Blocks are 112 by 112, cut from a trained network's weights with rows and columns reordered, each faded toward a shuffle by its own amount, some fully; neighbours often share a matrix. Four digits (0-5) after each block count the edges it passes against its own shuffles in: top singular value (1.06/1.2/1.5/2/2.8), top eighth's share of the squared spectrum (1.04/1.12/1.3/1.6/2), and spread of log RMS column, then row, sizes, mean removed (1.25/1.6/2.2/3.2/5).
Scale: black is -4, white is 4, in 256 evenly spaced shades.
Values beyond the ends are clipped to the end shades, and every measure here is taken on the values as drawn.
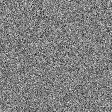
0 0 0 0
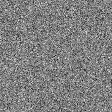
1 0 0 0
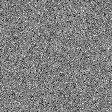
0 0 0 0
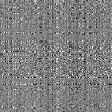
4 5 1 4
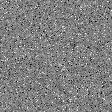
0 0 0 0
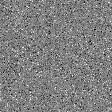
0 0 0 0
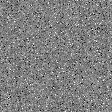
1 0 0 0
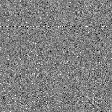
3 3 1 2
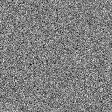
2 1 0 0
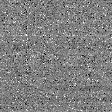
2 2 2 1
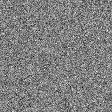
1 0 0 0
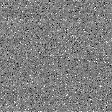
1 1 1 0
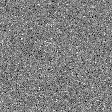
1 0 0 0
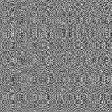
5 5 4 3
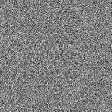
3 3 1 1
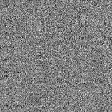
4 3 1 1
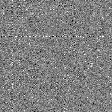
3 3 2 1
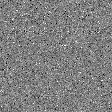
1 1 0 0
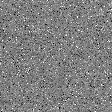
0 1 0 0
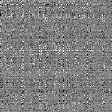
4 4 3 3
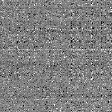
3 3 3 2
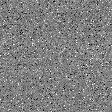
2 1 0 0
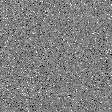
0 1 0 0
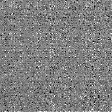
3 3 3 2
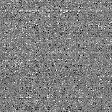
3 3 2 2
